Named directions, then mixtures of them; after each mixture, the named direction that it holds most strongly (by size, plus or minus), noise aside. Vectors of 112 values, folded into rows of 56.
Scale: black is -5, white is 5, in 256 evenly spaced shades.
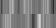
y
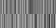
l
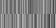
l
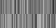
l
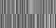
l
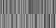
l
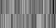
y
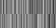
l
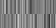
l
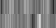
y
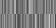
l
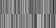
l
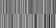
l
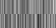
l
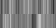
y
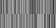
l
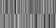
l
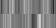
y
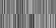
l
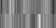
y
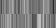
y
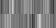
y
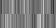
y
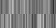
y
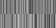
l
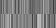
l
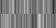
y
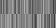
l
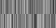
l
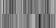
y
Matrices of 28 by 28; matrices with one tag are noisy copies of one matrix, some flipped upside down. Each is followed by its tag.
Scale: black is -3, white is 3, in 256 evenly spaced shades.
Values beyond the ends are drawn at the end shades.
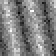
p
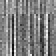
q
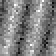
p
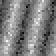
p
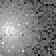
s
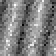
p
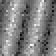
p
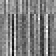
q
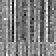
q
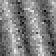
p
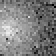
s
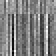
q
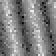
p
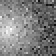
s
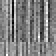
q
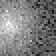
s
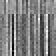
q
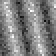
p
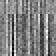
q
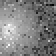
s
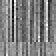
q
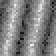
p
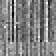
q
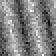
p
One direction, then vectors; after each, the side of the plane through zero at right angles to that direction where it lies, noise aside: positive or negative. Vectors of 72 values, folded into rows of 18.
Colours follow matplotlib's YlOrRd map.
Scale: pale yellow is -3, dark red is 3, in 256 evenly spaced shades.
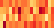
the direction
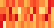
negative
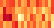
negative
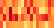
negative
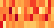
negative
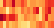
negative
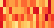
negative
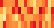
positive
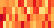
negative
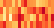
positive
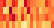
negative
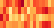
positive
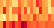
positive
